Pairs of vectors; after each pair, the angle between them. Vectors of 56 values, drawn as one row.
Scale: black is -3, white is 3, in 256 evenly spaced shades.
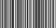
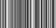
partly aligned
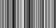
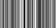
partly aligned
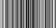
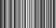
nearly opposite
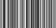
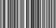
nearly parallel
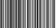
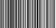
nearly parallel
